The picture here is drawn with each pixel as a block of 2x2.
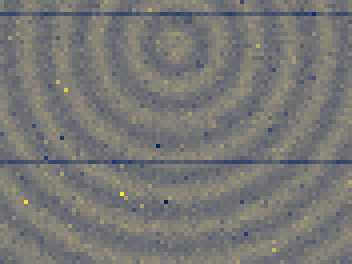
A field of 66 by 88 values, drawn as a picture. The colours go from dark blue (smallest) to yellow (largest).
Average level on the scale: 50%. Slope: none. Rings: centred on the top middle. Odd lines: rows 4 and 41.
